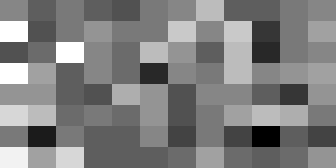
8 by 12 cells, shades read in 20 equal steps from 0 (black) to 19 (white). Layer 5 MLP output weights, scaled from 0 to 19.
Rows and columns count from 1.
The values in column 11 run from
4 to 13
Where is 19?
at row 2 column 1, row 3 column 3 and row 4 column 1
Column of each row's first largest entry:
8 1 3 1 5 1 6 1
